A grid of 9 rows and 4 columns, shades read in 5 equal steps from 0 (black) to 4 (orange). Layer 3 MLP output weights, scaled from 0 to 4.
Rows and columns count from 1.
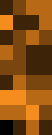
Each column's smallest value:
0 1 1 1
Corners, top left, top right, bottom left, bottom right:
1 3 0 1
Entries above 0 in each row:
4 4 4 4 4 4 4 4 3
